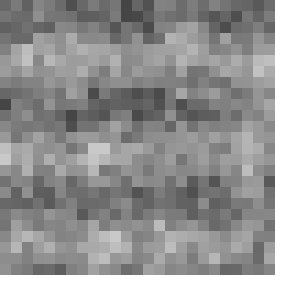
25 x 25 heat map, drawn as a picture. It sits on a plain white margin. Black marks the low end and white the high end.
Stripes: horizontal, repeating 3 times. Histogram: bell-shaped. Seam: none. Odd rows or columns: none. Average level on the scale: 50%. Grain: streaks across.
